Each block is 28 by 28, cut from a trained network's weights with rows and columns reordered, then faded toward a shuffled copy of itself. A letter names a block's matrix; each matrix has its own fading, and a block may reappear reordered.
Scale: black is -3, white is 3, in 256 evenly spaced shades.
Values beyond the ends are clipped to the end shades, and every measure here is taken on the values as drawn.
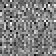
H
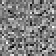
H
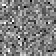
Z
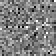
Z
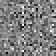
H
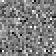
Z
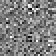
H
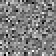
H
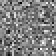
H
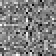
H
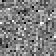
Z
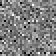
Z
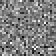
Z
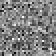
H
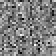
H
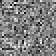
H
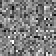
H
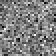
Z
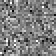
Z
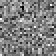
H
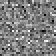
Z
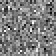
Z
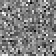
Z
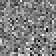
Z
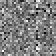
H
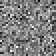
Z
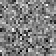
H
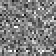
Z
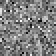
Z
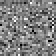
H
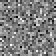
Z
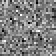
Z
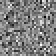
H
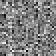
H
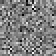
H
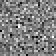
Z
